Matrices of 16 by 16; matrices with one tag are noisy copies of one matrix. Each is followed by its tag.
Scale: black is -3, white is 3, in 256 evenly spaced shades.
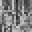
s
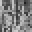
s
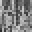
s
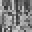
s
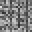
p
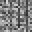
p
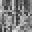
s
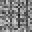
p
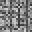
p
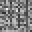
p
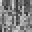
s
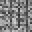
p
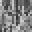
s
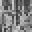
s
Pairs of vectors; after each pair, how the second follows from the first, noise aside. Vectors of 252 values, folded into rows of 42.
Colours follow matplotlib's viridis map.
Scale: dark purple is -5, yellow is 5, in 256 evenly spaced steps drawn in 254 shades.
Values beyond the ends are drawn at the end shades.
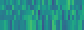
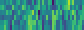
scaled up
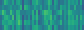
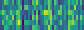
scaled up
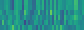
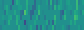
partly zeroed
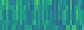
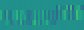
partly zeroed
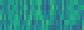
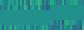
partly zeroed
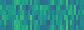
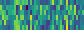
scaled up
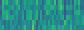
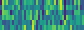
scaled up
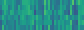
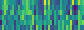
scaled up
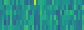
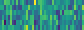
scaled up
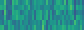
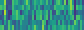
scaled up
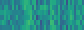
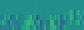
partly zeroed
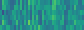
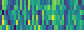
scaled up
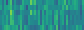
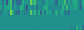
partly zeroed
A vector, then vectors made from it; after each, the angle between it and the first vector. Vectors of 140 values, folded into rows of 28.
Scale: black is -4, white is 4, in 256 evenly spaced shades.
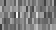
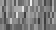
partly aligned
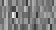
partly opposed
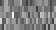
orthogonal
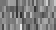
partly opposed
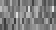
partly aligned
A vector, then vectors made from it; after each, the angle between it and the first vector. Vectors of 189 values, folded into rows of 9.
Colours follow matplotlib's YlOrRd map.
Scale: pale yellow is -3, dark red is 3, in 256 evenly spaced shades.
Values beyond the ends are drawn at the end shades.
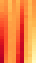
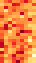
partly aligned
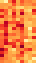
partly aligned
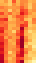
nearly parallel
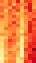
nearly opposite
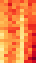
nearly opposite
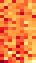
partly aligned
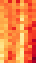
nearly opposite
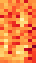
partly opposed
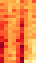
nearly parallel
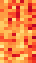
partly opposed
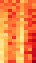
nearly opposite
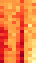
nearly parallel
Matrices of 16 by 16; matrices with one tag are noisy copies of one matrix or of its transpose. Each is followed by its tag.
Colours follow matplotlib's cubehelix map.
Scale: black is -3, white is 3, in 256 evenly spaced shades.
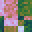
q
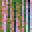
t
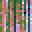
t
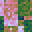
q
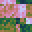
q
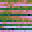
t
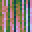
t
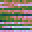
t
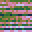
t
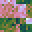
q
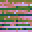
t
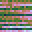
t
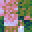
q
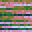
t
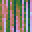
t
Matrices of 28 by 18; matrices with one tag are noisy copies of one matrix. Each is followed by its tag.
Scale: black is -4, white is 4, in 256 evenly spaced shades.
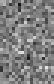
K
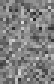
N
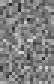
K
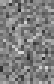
K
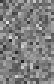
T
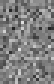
N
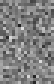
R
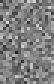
T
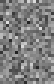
T
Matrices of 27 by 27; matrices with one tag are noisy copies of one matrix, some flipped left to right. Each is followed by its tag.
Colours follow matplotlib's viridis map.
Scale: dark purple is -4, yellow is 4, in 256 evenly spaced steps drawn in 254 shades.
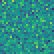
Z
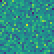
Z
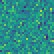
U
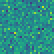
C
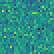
C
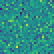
Z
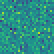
C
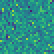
U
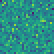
Z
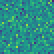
Z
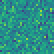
U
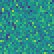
U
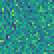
U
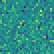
U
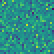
Z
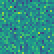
C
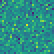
Z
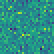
C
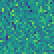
U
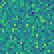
Z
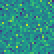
Z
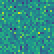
C
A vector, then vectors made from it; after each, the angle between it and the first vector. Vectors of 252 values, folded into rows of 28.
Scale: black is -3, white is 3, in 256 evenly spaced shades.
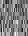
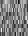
partly opposed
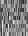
partly aligned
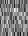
orthogonal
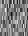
orthogonal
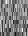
nearly opposite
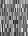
nearly opposite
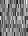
orthogonal
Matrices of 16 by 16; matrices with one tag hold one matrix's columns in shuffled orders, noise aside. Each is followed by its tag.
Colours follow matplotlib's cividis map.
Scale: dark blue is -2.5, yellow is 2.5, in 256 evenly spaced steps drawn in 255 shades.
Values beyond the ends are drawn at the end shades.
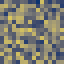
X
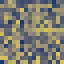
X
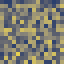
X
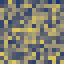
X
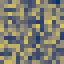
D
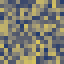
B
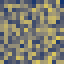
X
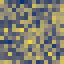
X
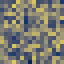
D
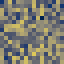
B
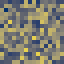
X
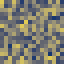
B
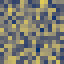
B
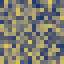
B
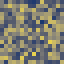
X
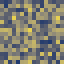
X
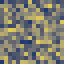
X
